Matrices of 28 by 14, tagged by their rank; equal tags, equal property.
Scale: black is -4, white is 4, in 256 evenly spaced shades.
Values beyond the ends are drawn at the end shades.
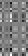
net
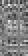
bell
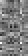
bell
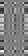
net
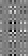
net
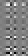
net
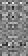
bell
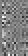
bell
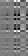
net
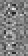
bell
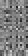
bell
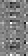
bell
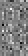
bell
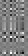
net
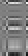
net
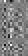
bell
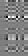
net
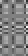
net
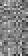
bell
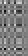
net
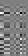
net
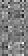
bell
